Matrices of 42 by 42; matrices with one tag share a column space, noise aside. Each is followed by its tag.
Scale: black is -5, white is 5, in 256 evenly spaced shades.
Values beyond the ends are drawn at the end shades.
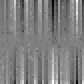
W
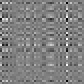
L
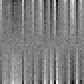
W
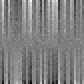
W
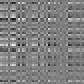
L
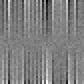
W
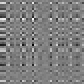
L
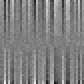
W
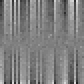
W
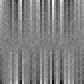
W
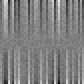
W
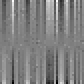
W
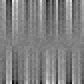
W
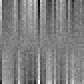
W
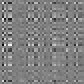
L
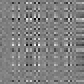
L
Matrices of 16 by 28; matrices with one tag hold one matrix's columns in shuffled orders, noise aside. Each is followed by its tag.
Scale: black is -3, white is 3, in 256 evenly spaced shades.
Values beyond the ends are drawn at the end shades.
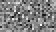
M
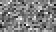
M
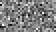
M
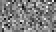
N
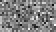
M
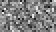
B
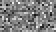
M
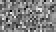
B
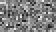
M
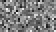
B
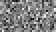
B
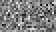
M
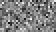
N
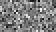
B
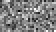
B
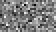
M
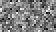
B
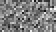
B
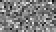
N
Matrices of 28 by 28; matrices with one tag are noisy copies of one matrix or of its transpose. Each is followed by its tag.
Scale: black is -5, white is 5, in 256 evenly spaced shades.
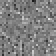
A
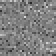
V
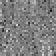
V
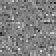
A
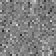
V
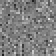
A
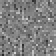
A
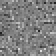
A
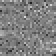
V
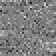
V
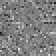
A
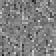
A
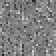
A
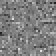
A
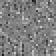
A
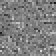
A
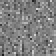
A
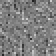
A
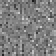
A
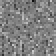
A
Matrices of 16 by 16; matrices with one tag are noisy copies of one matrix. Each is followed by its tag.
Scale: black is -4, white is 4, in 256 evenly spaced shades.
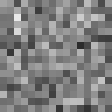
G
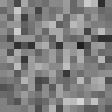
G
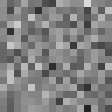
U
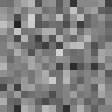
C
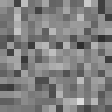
G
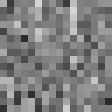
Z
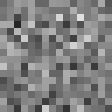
C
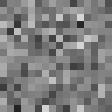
C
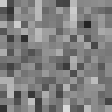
Z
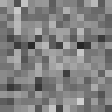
G
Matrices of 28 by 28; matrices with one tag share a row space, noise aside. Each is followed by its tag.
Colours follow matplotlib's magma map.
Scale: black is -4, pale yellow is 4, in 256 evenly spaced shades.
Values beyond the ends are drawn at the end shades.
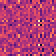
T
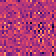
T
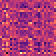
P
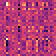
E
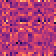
P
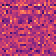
P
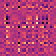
E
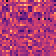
P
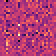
E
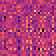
T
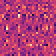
E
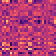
P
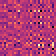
T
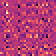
E
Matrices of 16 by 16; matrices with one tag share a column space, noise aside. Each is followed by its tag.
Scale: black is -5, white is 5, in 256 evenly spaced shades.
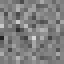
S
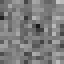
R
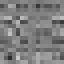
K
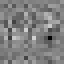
S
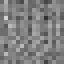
R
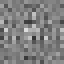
S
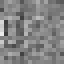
R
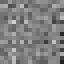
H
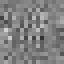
S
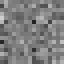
H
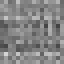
R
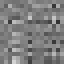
H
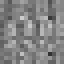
R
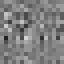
S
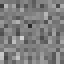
K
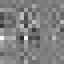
S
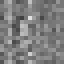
R
